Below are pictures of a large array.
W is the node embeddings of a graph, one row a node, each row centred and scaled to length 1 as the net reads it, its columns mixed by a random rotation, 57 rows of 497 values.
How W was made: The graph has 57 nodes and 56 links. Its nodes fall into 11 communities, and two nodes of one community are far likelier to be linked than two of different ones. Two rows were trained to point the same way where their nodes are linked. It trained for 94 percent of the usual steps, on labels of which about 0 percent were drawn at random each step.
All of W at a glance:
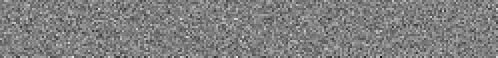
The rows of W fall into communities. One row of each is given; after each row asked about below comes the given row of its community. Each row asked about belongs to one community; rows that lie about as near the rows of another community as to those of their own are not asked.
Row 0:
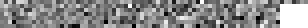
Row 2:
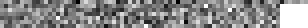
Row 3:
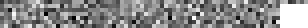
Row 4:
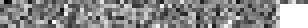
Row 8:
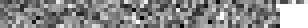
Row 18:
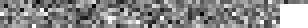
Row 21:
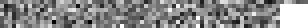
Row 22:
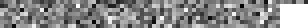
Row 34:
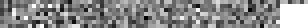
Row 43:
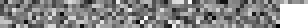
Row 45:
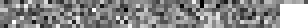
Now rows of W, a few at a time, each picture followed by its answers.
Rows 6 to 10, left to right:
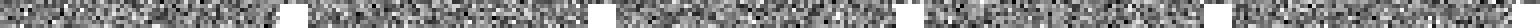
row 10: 21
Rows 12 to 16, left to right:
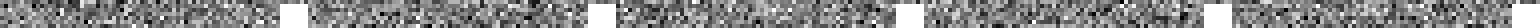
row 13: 45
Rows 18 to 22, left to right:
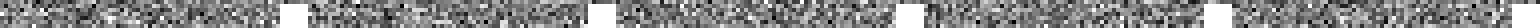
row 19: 18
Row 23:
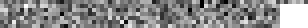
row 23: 45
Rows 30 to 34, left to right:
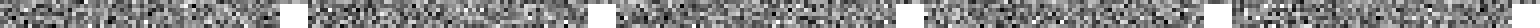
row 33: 3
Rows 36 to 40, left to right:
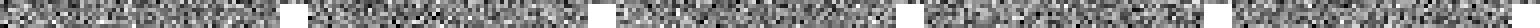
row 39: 2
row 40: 22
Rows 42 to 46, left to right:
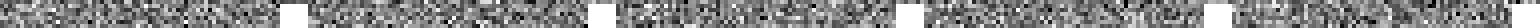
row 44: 34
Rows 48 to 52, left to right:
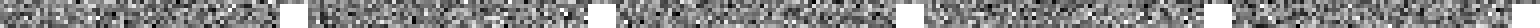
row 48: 2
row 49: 0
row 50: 43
